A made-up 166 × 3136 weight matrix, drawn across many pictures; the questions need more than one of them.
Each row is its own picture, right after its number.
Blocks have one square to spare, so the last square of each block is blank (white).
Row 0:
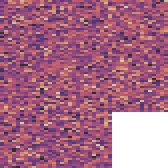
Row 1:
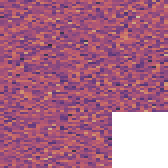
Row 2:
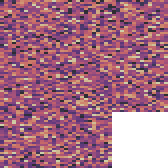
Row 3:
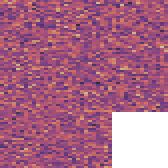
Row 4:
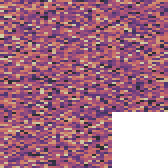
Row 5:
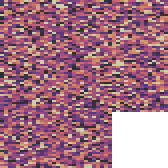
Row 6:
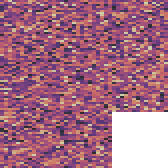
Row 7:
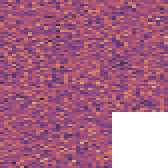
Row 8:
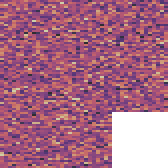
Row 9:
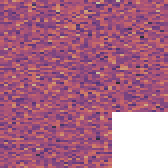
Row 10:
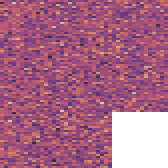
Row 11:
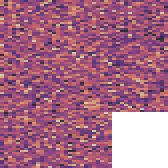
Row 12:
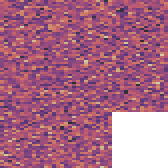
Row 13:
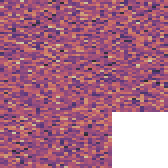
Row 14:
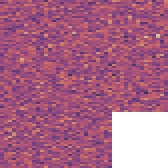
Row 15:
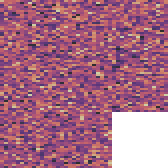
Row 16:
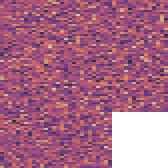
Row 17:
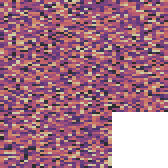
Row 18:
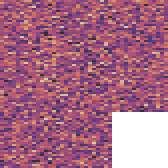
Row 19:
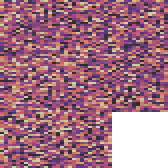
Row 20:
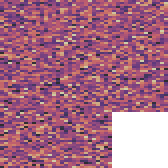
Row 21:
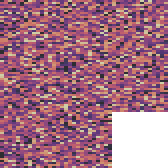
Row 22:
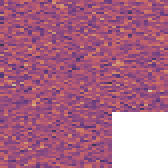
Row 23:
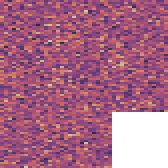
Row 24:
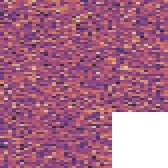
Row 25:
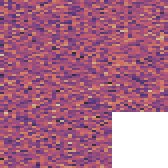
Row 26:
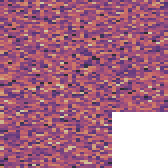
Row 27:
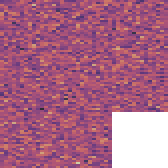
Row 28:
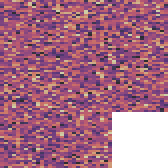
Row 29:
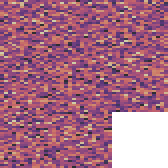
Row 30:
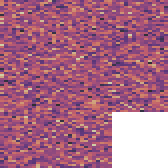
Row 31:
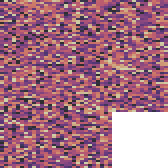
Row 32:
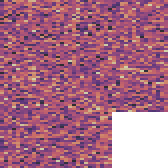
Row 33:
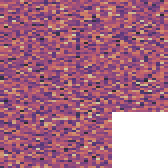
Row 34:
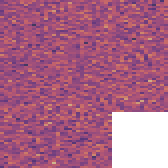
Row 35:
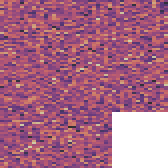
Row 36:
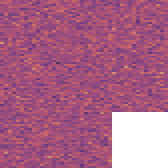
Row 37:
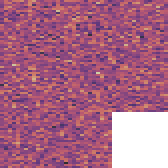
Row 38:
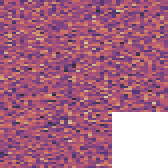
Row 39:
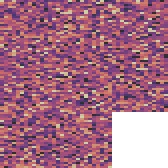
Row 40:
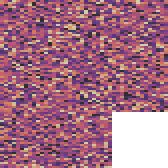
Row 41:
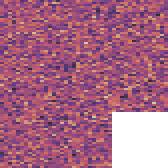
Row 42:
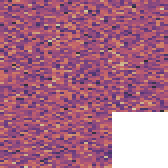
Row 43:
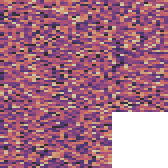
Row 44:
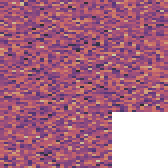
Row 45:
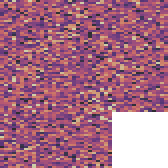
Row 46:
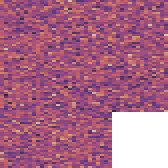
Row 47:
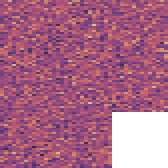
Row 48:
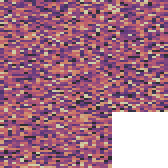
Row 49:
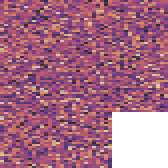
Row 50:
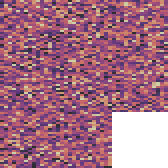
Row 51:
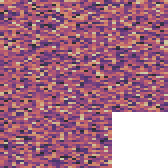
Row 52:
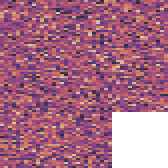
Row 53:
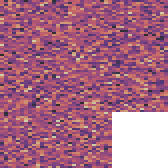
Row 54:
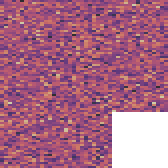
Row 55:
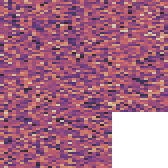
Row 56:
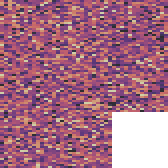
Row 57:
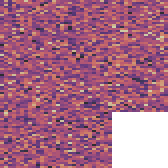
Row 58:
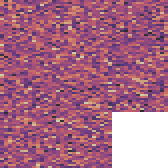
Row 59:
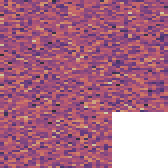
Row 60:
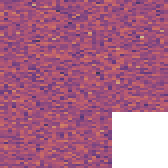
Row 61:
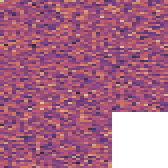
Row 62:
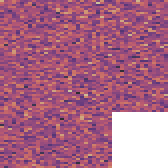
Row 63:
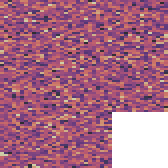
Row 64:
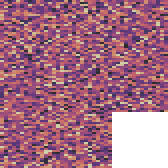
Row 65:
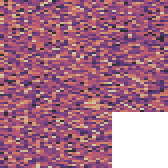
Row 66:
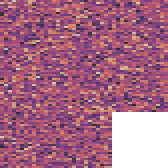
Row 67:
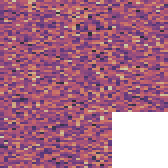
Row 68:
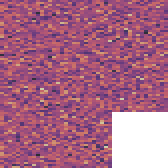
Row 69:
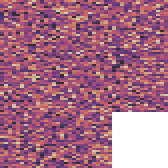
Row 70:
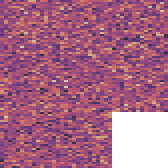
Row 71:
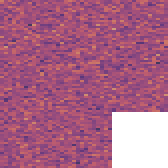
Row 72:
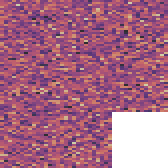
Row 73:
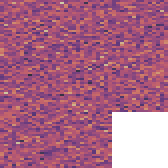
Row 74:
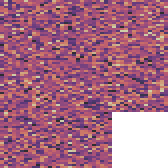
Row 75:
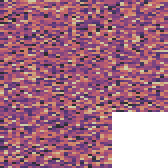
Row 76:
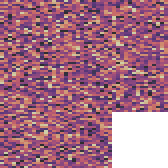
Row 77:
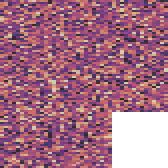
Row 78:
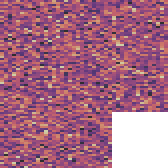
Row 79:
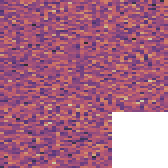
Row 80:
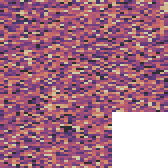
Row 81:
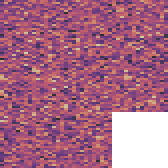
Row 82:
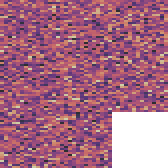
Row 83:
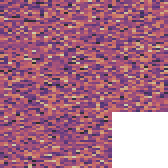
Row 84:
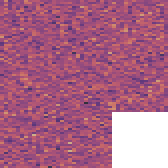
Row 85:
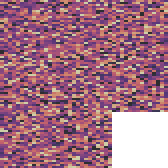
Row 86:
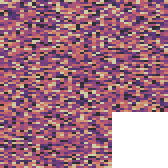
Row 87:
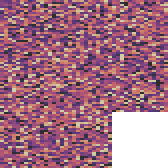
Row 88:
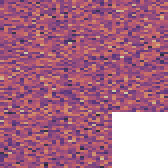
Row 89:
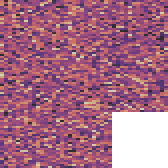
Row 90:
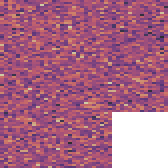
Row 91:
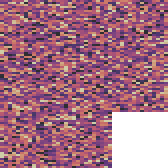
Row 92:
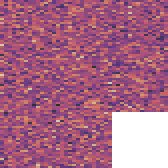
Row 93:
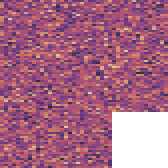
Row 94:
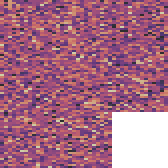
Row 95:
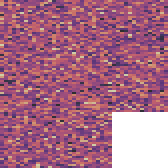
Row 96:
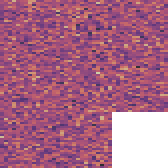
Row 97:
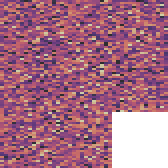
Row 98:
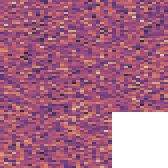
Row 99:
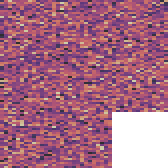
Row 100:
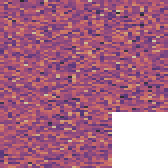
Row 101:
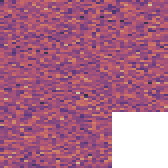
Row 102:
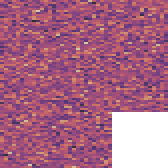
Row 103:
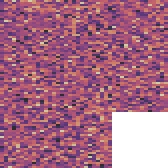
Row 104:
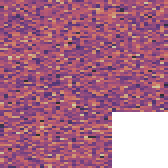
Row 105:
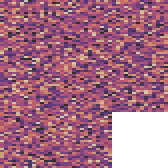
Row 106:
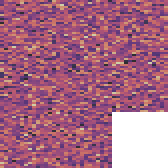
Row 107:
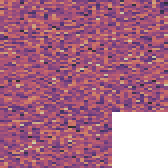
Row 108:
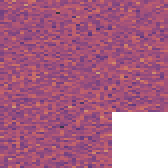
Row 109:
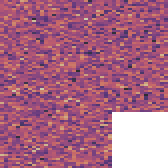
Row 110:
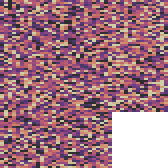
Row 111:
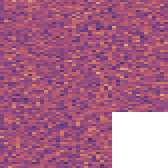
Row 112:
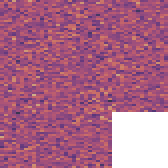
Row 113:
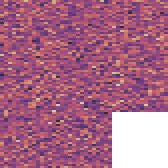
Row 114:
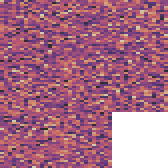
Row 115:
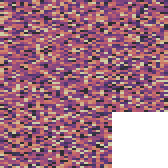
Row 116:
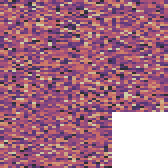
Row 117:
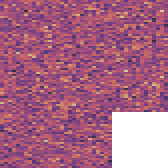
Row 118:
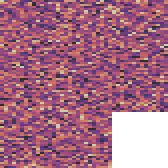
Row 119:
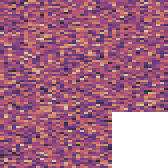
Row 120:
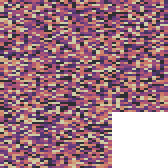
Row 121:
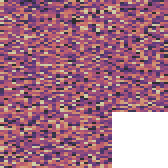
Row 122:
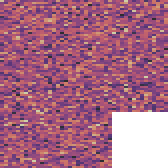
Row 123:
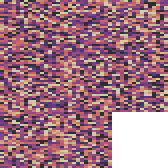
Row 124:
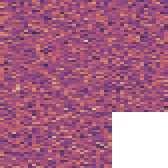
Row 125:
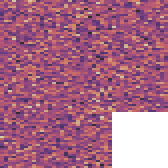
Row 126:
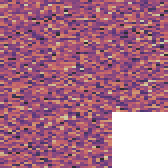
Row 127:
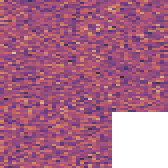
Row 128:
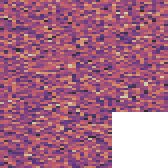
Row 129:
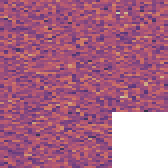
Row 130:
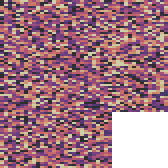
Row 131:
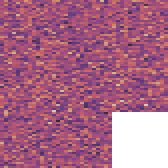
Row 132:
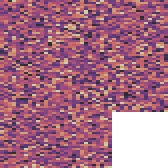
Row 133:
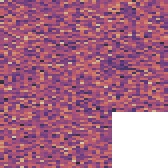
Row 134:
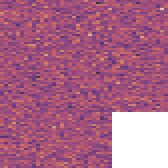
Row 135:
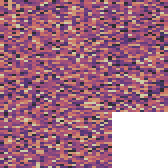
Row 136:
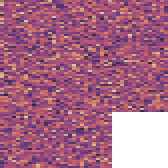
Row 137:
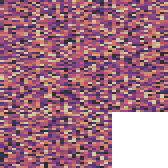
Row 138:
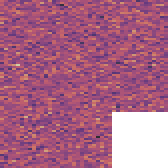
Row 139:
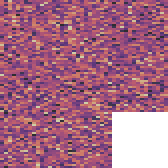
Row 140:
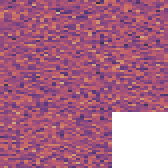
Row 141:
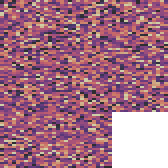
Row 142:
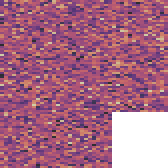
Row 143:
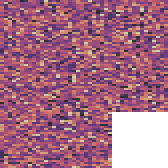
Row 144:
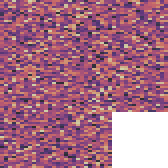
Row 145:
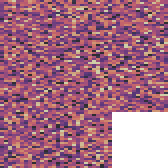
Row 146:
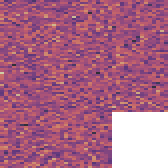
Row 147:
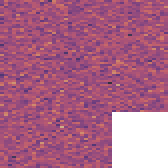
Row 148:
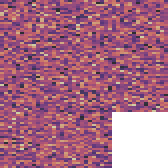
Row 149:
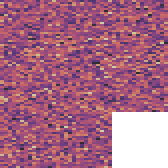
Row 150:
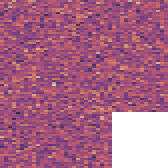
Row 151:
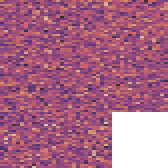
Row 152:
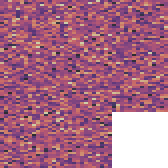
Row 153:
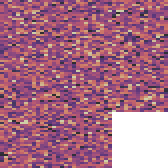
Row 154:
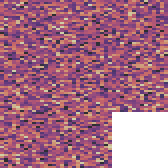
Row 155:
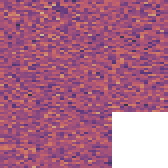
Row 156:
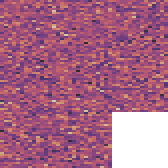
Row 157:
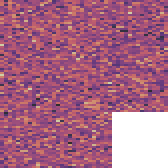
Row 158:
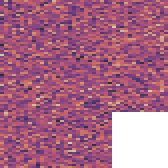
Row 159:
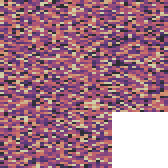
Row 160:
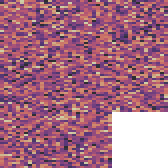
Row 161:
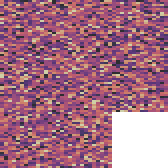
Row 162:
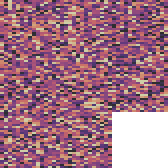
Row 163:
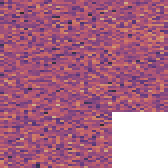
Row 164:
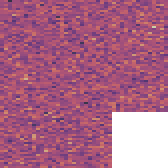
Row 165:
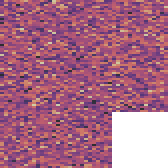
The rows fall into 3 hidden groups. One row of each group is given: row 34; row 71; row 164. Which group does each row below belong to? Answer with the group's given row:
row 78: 71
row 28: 71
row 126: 34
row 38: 34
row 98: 34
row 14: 34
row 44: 34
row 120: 34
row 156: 34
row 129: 34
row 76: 71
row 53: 164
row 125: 71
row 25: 164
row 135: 164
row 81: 34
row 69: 71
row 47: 71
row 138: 164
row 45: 71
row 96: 71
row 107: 34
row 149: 71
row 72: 34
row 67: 71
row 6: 34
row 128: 34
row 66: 71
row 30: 164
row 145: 71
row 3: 71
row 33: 34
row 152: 164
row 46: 34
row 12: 34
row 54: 34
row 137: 34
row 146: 71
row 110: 164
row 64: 71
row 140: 71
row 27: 71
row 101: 71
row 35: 34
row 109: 34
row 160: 34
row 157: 164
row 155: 71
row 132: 71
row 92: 164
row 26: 34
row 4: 34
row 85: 34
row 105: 34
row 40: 71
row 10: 34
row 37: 71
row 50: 71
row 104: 34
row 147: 164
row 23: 71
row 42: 71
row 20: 34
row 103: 71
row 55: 164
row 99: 34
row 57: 164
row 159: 164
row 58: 164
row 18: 164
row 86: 71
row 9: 71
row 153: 34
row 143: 34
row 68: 34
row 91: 34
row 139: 164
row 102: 34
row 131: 164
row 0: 34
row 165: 164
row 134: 71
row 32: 71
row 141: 71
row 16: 34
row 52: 71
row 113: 164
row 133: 71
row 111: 71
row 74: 164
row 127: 71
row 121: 71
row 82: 34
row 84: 164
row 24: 71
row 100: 34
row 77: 34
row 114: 34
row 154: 34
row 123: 34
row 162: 164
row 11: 164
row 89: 164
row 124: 34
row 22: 164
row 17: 71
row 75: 71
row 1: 34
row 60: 71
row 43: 71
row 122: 34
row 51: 71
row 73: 34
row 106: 164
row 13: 34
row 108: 71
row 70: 34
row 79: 34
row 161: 164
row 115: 34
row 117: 34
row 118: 71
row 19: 34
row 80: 34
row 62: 71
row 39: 71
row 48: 71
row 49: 34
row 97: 164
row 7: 71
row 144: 71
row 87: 34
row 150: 71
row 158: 164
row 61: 71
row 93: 71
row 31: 71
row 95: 164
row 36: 71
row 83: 34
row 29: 34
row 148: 71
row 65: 164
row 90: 164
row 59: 164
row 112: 71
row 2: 71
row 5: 164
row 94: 164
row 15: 71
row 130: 164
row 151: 34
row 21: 34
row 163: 164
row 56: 164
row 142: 164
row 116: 71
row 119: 34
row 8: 34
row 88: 34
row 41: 34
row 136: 164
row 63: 34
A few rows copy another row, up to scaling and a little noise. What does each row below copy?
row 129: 128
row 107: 35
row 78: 76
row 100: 143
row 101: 2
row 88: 137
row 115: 124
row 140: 52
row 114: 123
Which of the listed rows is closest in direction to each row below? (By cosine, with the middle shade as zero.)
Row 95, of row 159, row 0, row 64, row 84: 159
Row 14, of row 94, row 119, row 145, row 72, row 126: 126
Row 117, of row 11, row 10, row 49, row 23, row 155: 49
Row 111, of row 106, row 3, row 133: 3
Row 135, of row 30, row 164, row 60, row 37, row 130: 30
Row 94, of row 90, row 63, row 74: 90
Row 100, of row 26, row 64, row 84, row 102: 102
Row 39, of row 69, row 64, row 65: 69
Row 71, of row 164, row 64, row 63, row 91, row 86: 86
